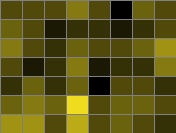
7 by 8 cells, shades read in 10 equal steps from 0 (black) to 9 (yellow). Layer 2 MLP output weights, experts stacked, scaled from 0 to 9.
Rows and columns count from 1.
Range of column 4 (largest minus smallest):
7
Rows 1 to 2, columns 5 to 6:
3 0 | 2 1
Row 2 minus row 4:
1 2 -1 -3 1 -1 0 -2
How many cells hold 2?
11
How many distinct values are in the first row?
4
